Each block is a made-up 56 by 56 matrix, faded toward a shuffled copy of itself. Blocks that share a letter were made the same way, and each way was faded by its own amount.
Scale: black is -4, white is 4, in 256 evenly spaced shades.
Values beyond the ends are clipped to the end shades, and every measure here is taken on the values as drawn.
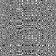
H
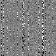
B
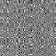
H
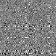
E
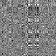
H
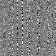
B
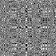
H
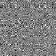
E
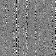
B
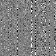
B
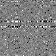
E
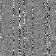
B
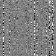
B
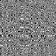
E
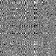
H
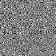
E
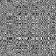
H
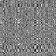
H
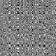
H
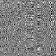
H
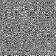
E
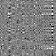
H
